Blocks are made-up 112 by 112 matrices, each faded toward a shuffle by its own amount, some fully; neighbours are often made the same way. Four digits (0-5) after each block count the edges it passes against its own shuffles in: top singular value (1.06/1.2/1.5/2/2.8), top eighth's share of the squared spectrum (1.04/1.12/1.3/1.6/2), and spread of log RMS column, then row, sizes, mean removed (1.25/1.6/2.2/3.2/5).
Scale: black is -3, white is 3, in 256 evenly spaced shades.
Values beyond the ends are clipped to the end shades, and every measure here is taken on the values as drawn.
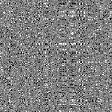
4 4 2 3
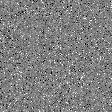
2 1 0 0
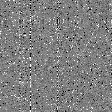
4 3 2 0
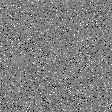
0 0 0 0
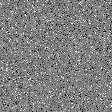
2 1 0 0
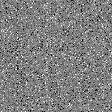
3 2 1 0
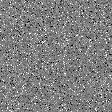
2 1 0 0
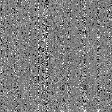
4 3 4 1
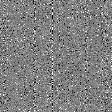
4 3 3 0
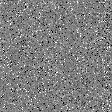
1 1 1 0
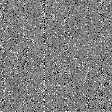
3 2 3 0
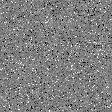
0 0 0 0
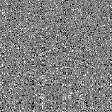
4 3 2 2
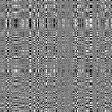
5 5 5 4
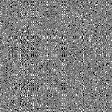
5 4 3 2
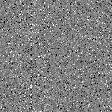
3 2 1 0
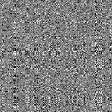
5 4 3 3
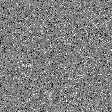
2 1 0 0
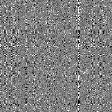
5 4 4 2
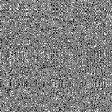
4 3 2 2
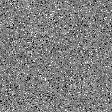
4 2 1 1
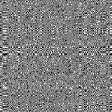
5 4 3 3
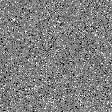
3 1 0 0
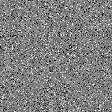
4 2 0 1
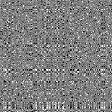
5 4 3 3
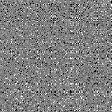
5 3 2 2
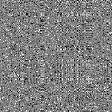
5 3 2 2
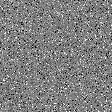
0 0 0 0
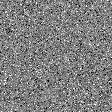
0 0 0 0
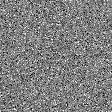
2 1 0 0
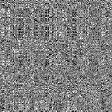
5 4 3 3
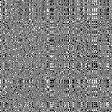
5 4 4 3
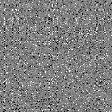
4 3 2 2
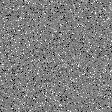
1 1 0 0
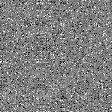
4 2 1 1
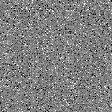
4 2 1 0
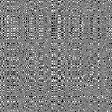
5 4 4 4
